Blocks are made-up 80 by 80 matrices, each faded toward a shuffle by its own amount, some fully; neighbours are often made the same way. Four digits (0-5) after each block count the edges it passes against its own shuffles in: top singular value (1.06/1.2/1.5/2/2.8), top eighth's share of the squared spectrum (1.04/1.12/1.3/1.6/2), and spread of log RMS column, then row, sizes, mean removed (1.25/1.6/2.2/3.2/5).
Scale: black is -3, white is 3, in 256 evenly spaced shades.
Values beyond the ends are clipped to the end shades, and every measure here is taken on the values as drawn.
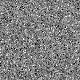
0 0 0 0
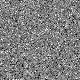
0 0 0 0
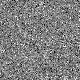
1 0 0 0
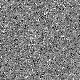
0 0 0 0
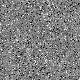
0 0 0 0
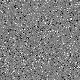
2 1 1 0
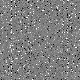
3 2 1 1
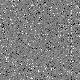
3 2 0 0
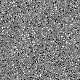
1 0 0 0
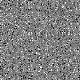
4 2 1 1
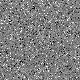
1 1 0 0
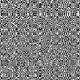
5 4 3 3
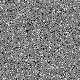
3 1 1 0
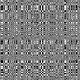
5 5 4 4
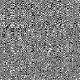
4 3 2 2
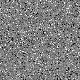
2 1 0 0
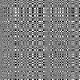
5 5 4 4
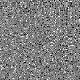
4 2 1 1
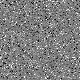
0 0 0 0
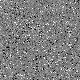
0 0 0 0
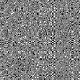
4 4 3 2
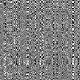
5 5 4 3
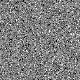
0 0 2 0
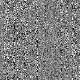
1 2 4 0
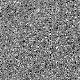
1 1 2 0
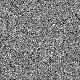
0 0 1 0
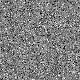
0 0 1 0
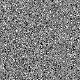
1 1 2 0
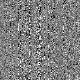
1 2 4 0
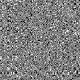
4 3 2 2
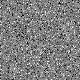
3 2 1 0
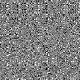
4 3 2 2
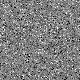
2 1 0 0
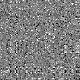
4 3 2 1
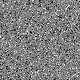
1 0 0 0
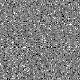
4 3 1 2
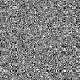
4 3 2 1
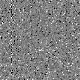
3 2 1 0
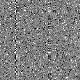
4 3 2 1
